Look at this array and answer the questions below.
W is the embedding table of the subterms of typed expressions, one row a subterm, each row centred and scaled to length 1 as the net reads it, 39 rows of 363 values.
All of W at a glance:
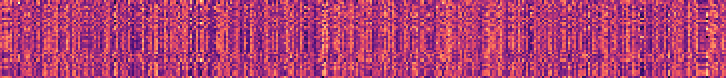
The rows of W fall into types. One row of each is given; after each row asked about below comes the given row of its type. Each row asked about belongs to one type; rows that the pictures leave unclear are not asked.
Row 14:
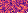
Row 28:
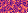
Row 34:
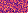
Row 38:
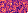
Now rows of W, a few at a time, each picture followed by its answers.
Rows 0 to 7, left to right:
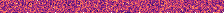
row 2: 38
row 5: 38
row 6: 14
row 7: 14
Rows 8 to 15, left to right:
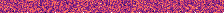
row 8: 34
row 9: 38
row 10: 28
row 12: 38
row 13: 34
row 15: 14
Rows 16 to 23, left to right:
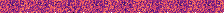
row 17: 28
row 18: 38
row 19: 38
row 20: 28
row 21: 38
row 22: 38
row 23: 38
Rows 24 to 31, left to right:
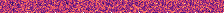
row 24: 28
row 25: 14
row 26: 28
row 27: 14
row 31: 34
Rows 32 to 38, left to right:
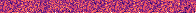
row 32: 28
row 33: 38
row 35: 28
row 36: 28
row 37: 28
